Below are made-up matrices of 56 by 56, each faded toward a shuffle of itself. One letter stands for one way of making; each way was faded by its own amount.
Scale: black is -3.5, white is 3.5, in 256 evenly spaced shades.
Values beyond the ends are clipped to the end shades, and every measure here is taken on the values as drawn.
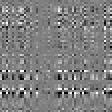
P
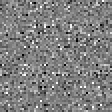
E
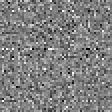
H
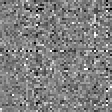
H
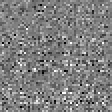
E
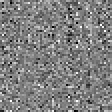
H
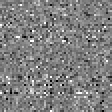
E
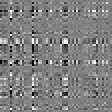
P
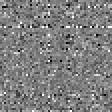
E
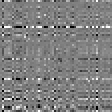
P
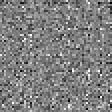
H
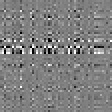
P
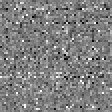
E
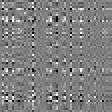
P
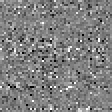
E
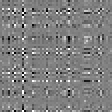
P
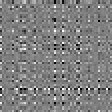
P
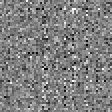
H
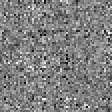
H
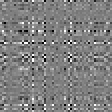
P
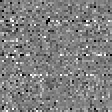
E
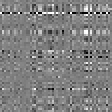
P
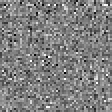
H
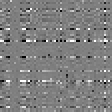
P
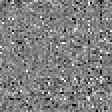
E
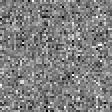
H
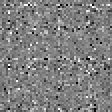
E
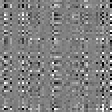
P
